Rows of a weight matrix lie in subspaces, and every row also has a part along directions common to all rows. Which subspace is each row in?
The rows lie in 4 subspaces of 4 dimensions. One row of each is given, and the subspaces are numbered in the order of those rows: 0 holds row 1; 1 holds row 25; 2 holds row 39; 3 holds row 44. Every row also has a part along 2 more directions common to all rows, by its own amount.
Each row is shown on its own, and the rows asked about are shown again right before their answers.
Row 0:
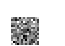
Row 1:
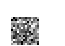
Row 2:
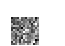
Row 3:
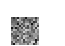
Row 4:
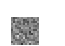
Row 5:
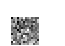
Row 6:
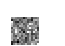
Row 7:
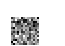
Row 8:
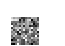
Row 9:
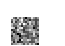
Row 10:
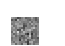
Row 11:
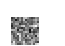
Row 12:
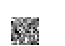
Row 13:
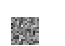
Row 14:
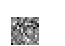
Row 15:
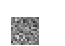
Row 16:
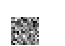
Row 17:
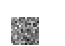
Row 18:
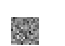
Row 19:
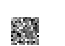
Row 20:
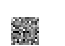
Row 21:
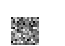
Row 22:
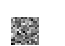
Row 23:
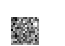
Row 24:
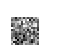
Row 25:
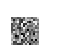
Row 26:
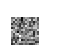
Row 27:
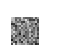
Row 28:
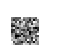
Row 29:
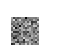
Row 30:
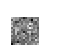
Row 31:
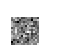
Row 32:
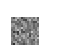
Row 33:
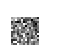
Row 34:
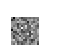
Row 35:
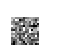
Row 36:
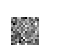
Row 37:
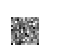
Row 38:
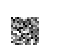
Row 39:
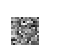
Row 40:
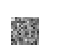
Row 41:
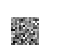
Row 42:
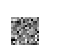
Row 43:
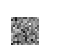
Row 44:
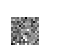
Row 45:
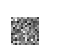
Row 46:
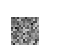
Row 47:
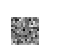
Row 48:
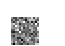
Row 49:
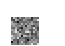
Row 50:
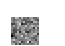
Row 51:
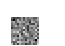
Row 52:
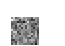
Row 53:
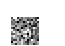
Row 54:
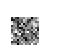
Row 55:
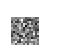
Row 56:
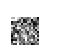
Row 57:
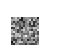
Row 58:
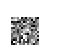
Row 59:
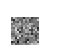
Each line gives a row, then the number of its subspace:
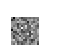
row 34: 0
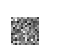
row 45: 2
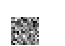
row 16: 0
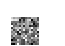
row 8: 1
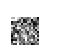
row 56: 2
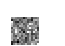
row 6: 2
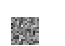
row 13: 1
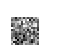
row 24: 2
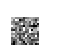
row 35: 1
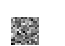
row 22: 2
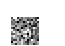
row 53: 0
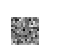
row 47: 1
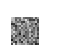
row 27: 0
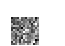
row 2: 3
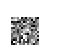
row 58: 3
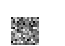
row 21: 1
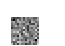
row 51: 3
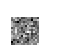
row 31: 2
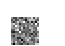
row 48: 0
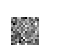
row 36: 3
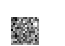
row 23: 3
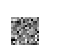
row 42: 2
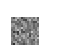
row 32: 0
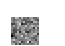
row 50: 2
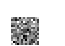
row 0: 3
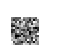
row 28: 1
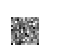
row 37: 3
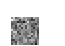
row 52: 0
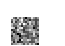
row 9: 1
